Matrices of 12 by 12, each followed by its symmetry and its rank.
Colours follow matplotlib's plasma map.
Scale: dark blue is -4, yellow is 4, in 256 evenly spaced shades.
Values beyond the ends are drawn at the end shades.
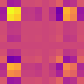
symmetric, rank one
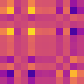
symmetric, rank one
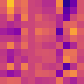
neither, rank two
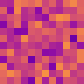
neither, full rank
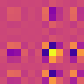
symmetric, rank one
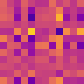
neither, rank two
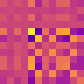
symmetric, rank two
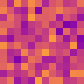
neither, full rank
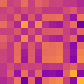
symmetric, rank two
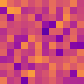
neither, full rank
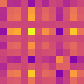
symmetric, rank two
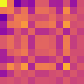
symmetric, rank two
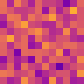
neither, full rank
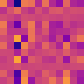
neither, rank two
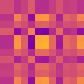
symmetric, rank one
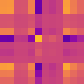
symmetric, rank one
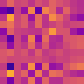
neither, rank two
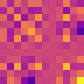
symmetric, rank two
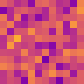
neither, full rank
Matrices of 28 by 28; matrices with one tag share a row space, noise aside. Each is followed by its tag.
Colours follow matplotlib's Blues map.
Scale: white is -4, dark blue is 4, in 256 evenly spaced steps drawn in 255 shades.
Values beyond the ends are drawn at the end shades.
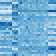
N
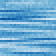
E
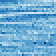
E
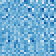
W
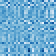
W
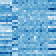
N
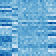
N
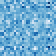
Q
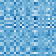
Q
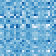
Q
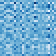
Q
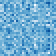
Q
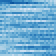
E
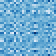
Q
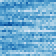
E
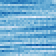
E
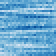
E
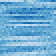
E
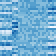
N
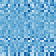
W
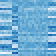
N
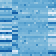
N
